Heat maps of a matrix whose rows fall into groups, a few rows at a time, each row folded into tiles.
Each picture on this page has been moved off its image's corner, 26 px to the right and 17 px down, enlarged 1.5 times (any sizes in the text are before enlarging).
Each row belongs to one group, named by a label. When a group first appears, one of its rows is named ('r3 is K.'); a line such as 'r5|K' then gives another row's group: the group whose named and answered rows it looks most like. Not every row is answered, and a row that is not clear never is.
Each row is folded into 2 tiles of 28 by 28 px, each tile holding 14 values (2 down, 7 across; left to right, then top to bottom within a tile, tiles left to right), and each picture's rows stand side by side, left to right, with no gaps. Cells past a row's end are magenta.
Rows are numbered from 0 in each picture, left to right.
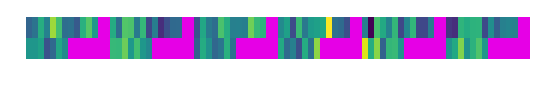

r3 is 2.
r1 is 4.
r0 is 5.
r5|4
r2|5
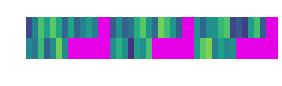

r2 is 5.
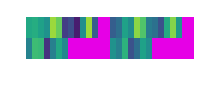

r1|5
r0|5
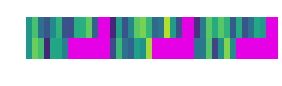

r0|5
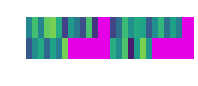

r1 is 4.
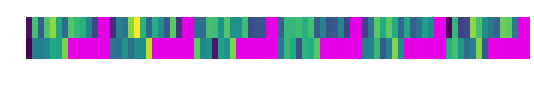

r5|5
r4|4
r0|2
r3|4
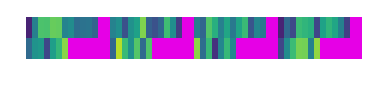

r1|5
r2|4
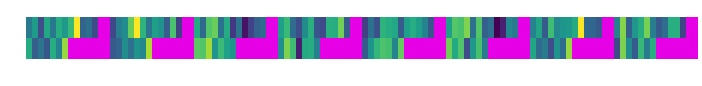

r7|5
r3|5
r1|2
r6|2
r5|4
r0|2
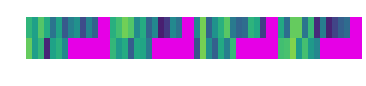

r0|4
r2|5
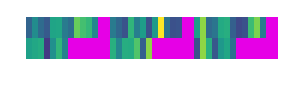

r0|5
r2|5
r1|2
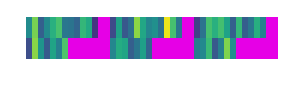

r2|4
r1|5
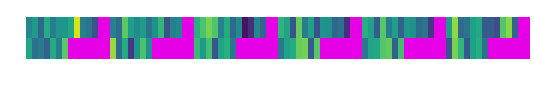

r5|5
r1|4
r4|2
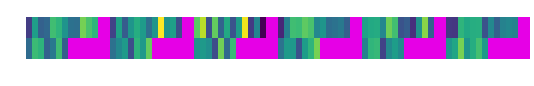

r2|2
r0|5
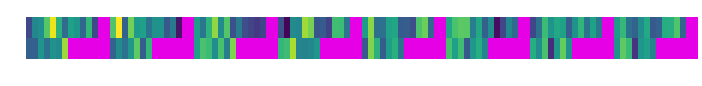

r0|2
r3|5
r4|5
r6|4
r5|4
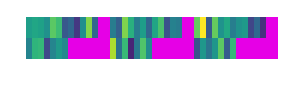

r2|2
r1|4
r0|5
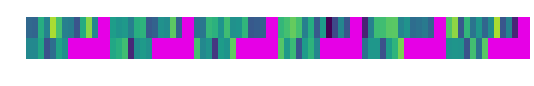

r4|4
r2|4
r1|5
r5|2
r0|5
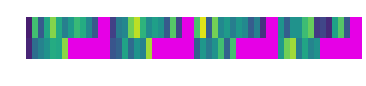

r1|2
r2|2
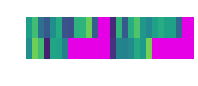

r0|5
